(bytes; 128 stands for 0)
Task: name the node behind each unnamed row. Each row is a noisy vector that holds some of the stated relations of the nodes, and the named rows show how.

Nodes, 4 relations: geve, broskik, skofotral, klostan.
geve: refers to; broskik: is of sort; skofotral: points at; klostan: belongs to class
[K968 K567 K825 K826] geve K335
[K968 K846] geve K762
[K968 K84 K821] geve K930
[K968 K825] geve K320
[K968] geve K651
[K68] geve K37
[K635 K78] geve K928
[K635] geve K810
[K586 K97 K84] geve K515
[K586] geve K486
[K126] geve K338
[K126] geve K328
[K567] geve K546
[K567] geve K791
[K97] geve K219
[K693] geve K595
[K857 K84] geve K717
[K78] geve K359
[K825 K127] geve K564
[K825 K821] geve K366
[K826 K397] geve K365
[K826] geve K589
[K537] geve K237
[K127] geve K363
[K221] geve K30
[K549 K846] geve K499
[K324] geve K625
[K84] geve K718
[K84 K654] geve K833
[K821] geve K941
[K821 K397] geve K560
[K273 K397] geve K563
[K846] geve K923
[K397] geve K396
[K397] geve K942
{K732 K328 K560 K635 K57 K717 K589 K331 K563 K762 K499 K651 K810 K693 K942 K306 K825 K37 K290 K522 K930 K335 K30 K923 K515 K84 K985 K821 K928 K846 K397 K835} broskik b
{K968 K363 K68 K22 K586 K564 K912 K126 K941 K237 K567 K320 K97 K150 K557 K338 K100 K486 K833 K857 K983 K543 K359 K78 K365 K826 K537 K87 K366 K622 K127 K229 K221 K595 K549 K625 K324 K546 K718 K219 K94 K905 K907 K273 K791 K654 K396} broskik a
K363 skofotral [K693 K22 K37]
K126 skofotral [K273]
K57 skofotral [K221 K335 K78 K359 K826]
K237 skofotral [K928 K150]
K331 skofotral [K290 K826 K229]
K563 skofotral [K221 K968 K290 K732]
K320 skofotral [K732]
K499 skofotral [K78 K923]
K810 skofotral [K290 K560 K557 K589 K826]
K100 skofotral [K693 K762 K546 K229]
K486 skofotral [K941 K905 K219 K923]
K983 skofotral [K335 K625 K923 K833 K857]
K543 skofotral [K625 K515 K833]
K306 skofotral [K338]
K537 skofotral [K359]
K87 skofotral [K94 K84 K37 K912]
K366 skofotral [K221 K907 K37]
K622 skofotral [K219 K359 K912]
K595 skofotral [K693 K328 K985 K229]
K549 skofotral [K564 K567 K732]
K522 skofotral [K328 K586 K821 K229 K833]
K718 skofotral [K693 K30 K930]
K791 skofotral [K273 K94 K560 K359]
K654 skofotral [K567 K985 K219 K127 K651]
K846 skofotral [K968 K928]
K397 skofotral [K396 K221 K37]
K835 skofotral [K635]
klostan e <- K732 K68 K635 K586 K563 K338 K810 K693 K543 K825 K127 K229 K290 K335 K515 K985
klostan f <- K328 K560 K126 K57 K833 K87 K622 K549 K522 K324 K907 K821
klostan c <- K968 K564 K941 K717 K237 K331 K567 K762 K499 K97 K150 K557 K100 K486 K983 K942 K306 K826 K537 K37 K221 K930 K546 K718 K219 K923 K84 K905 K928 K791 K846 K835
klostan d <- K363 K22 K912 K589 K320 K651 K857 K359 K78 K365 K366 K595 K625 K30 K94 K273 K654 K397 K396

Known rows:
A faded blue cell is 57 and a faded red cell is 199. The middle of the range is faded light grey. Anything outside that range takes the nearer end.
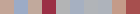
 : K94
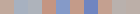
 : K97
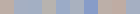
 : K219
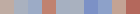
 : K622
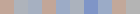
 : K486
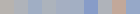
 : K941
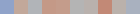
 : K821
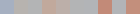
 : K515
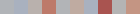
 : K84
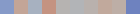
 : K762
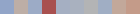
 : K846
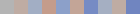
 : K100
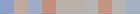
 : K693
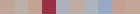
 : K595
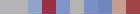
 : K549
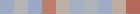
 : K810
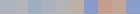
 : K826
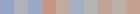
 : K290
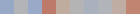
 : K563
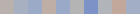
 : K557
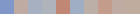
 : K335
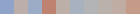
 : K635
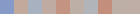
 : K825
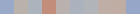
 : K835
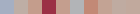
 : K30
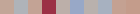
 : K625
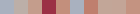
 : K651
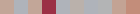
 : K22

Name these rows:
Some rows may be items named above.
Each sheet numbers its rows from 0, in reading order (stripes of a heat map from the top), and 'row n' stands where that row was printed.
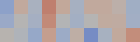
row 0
K328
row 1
K928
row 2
K68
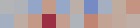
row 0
K68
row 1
K30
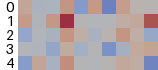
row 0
K97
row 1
K857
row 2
K37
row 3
K338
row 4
K762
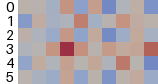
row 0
K718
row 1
K335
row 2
K237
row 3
K397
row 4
K930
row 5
K150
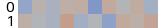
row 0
K923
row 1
K833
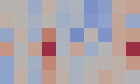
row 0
K543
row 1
K983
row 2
K499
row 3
K654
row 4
K635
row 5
K985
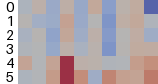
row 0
K546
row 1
K221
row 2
K229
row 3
K127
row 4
K365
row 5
K589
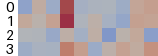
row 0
K846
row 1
K595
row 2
K564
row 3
K560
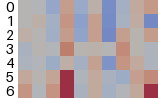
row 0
K68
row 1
K100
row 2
K586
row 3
K717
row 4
K968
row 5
K363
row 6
K654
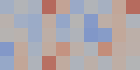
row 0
K57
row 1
K221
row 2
K543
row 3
K825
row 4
K522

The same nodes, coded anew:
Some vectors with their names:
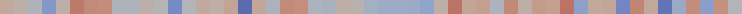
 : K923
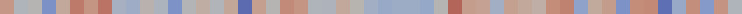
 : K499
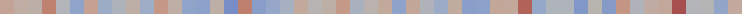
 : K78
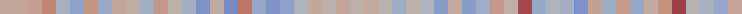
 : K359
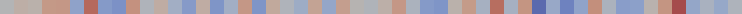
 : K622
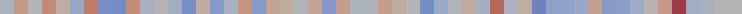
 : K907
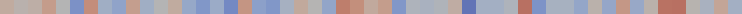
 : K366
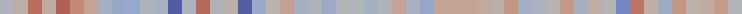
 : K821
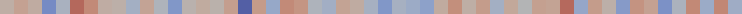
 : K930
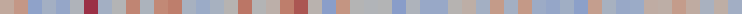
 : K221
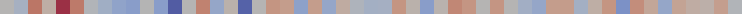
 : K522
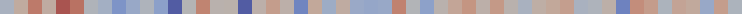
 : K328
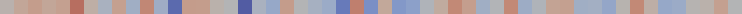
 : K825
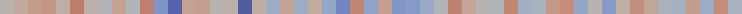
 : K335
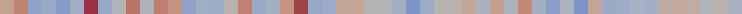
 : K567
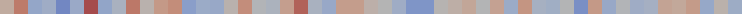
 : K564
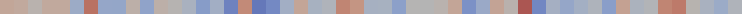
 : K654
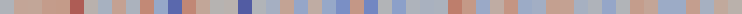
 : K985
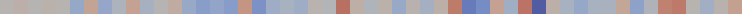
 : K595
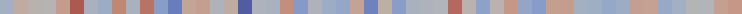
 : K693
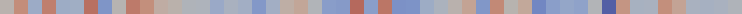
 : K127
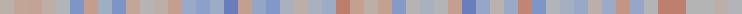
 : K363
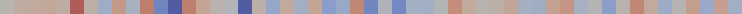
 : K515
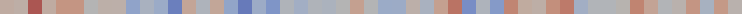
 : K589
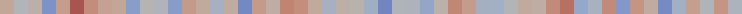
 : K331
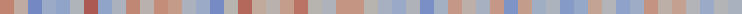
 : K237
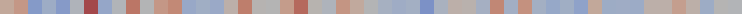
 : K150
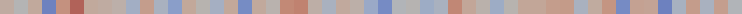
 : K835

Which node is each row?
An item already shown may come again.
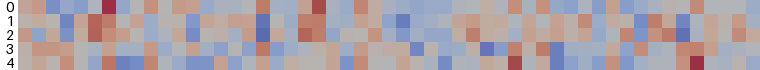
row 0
K97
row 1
K84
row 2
K846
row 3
K625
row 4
K833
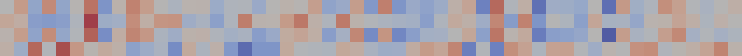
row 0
K229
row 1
K100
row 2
K586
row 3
K397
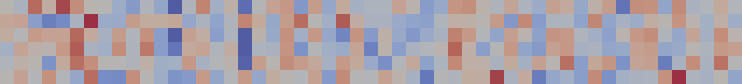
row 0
K57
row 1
K718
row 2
K563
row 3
K693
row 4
K37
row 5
K833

